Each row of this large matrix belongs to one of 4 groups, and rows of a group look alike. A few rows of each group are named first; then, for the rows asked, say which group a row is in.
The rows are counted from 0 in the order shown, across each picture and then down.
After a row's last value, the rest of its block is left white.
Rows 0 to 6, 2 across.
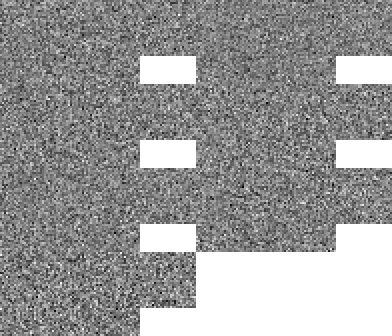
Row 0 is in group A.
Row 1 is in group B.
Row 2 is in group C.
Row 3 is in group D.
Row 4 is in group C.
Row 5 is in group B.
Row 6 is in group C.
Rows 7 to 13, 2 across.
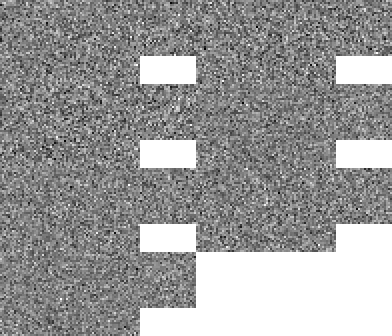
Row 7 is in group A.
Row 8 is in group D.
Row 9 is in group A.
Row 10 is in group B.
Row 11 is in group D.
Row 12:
C
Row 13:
B
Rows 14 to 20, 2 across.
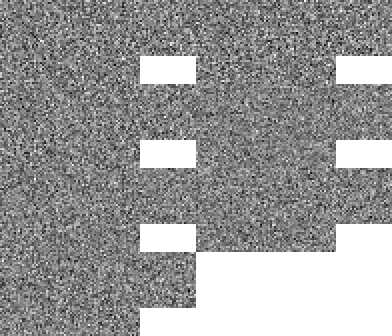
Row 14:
C
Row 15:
C
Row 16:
C
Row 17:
B
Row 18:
C
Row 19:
A
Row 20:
D
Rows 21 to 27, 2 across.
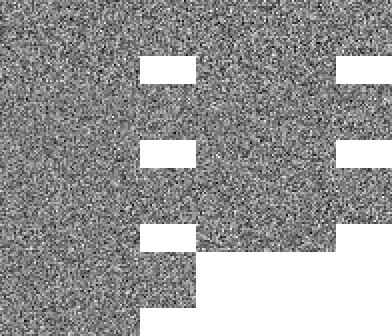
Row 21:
D
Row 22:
C
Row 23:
A
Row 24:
A
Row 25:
C
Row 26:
C
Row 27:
C
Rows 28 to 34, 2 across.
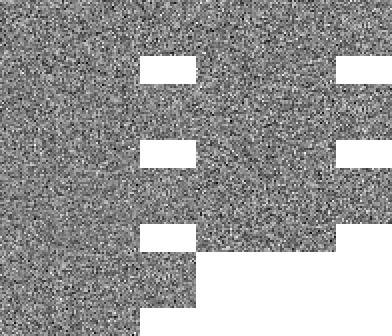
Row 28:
A
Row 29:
B
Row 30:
C
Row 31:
B
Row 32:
B
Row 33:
C
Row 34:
B
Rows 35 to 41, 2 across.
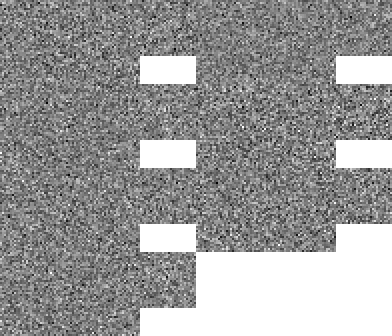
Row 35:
A
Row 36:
A
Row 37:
B
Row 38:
A
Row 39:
D
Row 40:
C
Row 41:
B
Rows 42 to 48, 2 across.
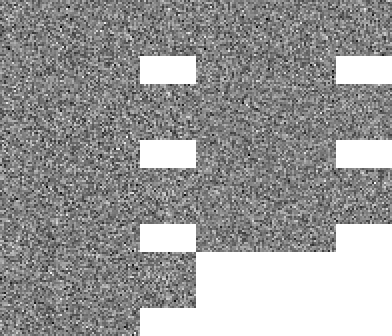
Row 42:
D
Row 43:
D
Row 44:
D
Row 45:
B
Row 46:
B
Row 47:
A
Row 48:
B
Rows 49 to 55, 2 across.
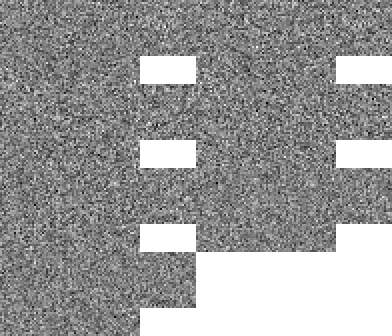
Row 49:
B
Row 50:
B
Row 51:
A
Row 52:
D
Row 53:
C
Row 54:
C
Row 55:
C
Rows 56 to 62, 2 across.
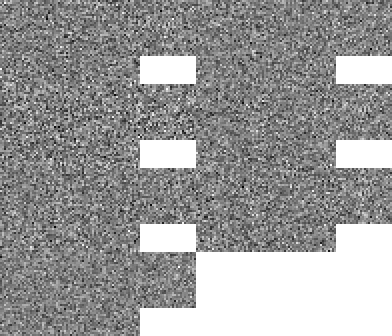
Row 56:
B
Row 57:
A
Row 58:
A
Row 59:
B
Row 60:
C
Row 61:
B
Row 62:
A
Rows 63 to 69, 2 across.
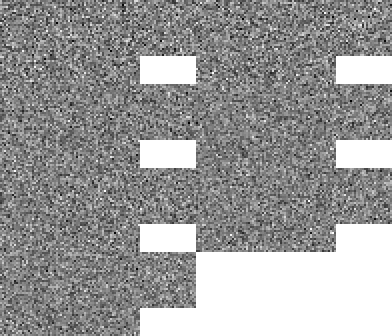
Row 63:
C
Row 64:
B
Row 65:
D
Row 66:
A
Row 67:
D
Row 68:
A
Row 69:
B
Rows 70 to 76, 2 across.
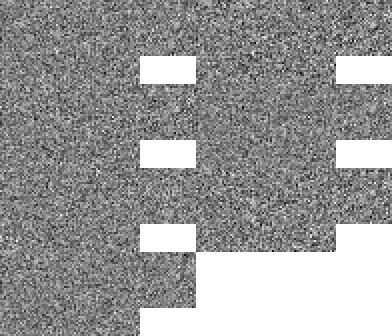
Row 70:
A
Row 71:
A
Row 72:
A
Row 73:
A
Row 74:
B
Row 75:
A
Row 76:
A
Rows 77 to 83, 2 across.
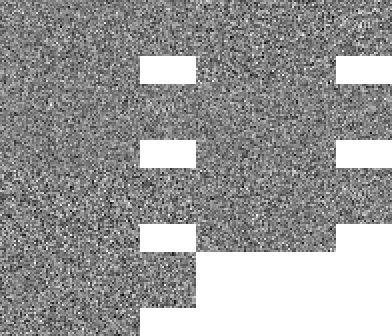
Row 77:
D
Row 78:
B
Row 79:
B
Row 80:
A
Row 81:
D
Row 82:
B
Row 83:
C
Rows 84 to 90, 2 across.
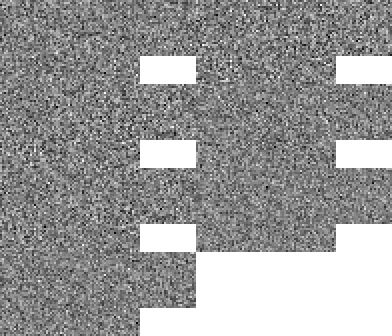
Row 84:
A
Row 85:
C
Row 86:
C
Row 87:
D
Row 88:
C
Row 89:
D
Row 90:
D
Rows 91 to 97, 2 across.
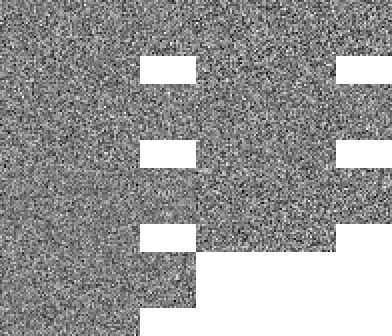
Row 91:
C
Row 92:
C
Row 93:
D
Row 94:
C
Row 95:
B
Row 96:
A
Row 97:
A
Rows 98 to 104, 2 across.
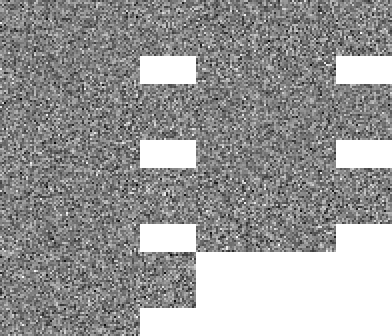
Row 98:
B
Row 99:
C
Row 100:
C
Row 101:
C
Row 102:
B
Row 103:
C
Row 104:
A
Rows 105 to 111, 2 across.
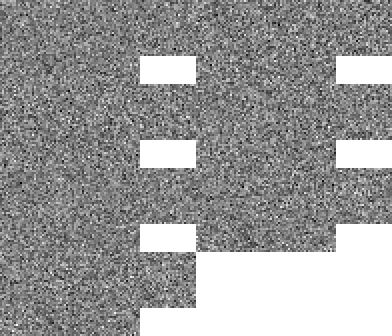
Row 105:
A
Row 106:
C
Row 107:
D
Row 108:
C
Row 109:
C
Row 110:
B
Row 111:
B
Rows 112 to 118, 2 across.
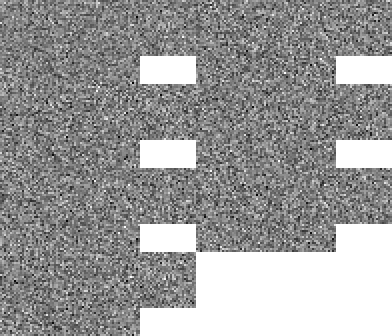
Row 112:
B
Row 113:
D
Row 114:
B
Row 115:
C
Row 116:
D
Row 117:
D
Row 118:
B
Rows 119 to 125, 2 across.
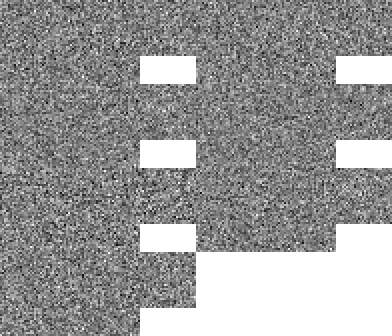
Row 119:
C
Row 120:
D
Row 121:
B
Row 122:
A
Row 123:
A
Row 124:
B
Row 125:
C
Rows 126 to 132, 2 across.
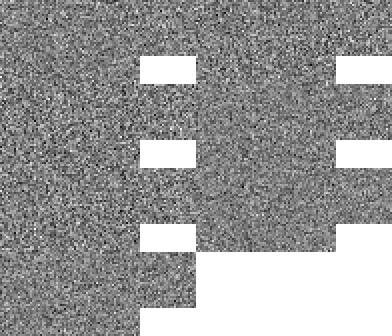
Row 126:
B
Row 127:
C
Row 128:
C
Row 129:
A
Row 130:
C
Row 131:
B
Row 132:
A
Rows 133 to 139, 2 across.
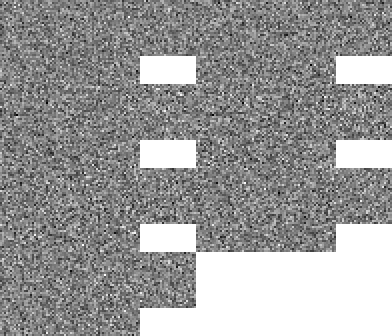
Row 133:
D
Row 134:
A
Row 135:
B
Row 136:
B
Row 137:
C
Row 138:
C
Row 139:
D
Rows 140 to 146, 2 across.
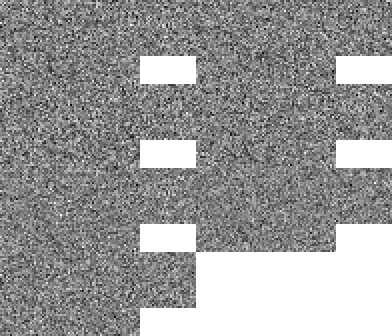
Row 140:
B
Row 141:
D
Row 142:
C
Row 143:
B
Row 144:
B
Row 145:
A
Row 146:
C
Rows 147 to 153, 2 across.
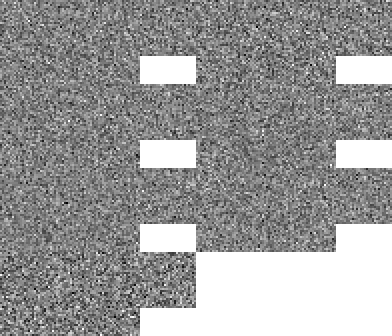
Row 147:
D
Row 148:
D
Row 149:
D
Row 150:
B
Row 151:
A
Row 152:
D
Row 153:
C
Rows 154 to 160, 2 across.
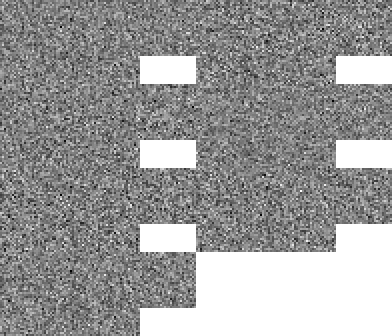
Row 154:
D
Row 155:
B
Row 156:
A
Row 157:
B
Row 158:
D
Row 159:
D
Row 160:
D
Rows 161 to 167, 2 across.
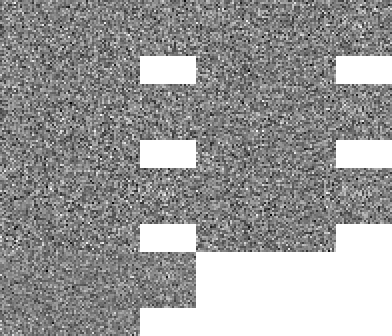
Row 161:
D
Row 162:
B
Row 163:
D
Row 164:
B
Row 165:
B
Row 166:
B
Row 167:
B
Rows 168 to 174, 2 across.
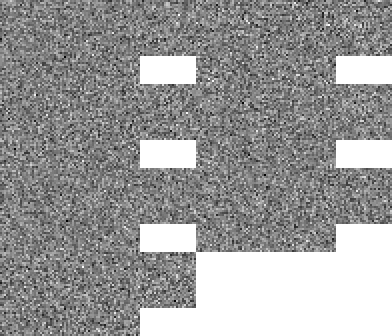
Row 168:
A
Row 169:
B
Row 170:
C
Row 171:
B
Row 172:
D
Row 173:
D
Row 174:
A
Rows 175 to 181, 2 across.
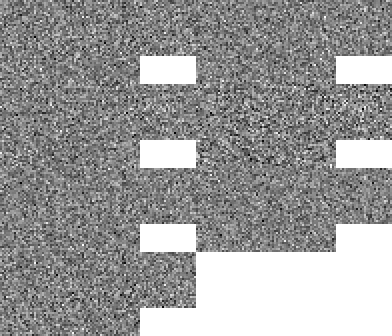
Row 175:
C
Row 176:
D
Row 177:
B
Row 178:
B
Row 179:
C
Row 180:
D
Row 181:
C
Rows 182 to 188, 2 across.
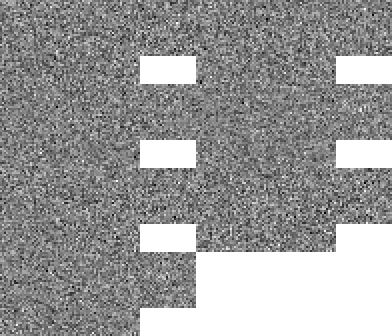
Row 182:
A
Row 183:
D
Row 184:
C
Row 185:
B
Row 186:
A
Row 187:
C
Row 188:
B
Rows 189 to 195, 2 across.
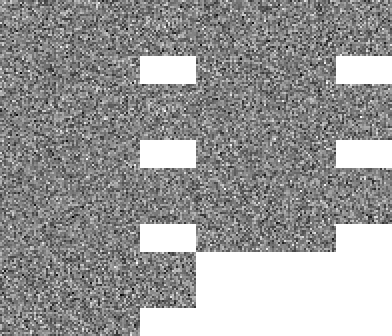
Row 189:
B
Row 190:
C
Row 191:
B
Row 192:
C
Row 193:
C
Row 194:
D
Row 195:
C
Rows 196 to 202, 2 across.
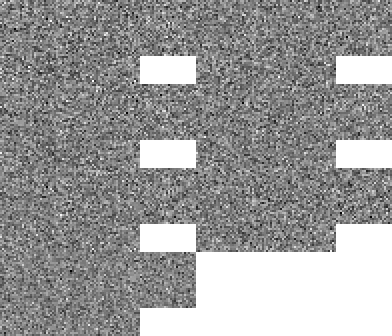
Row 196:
B
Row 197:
C
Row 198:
B
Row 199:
B
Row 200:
B
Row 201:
A
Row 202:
D
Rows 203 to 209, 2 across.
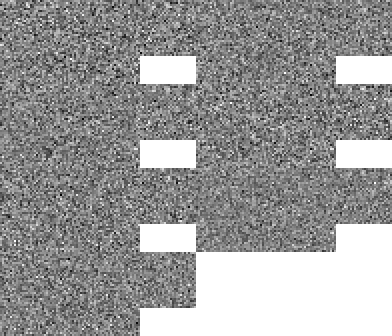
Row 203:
A
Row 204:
D
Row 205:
A
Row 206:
A
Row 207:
D
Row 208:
A
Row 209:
D
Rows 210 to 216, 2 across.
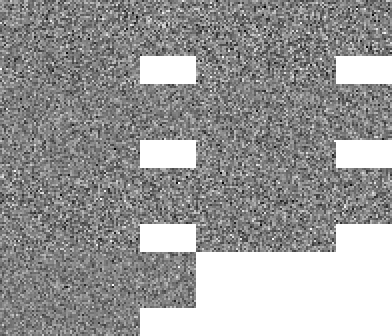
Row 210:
B
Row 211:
D
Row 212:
C
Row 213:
D
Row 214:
D
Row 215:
A
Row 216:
A
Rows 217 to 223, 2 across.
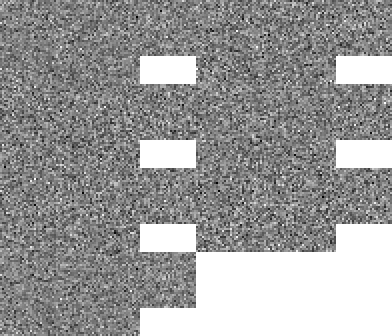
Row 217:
B
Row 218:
B
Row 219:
D
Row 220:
A
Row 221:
C
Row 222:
C
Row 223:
B
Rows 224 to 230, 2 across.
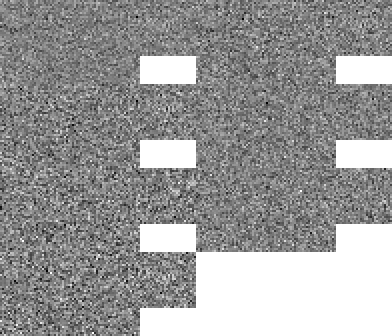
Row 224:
B
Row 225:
B
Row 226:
B
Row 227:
D
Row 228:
A
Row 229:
D
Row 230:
B
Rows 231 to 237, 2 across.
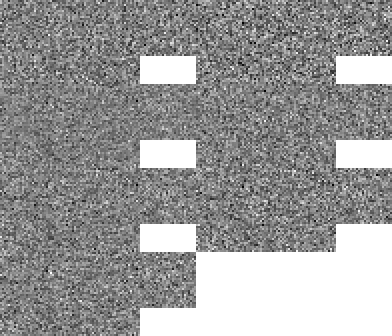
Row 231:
C
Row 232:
A
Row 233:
B
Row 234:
D
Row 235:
B
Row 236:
B
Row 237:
B
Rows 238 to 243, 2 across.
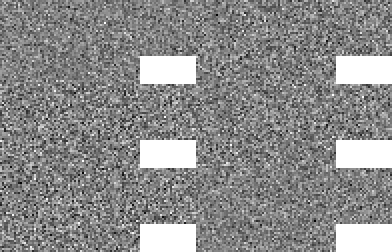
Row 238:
D
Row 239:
C
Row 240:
C
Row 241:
C
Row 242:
C
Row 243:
A
